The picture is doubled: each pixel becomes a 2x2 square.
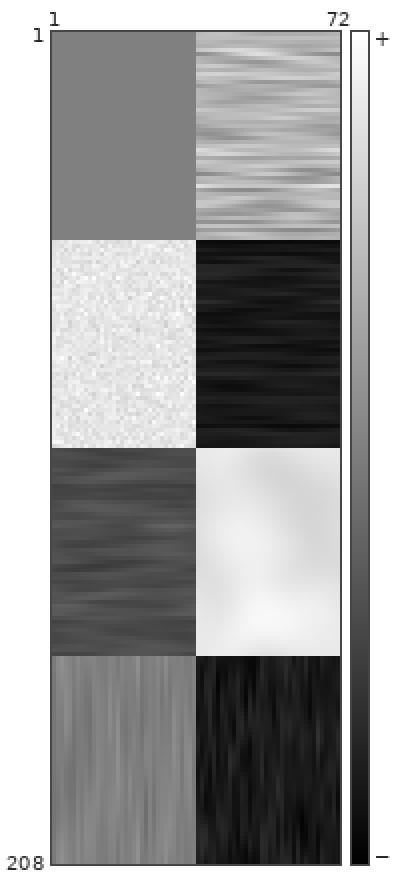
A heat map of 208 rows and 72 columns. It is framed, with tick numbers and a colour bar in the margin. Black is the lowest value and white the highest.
It is made of 4 by 2 panels. Panel 1,1: middling, flat. Panel 1,2: high, streaked across. Panel 2,1: very high, fine-grained, faint in contrast. Panel 2,2: very low, streaked across, faint in contrast. Panel 3,1: low, streaked across, faint in contrast. Panel 3,2: very high, smooth, faint in contrast. Panel 4,1: middling, streaked downward, faint in contrast. Panel 4,2: very low, streaked downward, faint in contrast.
